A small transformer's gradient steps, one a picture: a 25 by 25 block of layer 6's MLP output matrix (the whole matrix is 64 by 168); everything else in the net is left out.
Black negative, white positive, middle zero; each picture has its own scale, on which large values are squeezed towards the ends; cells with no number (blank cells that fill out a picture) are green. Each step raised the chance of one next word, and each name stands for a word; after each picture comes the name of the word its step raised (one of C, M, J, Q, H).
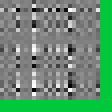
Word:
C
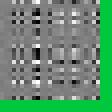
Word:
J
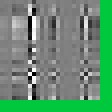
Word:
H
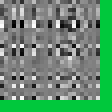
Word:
H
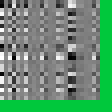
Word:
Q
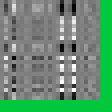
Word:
Q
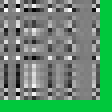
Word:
C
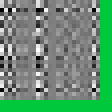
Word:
C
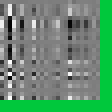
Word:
H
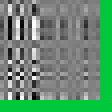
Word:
H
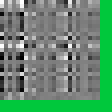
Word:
Q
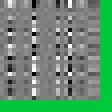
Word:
Q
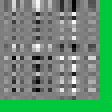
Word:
Q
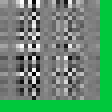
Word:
Q
